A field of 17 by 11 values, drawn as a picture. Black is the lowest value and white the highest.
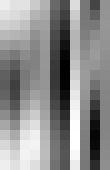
The top left is the calmest part. The centre is the ninth with the lowest average. The grain runs up and down. The histogram is bell-shaped. Values change most from cell to cell in the bottom right.
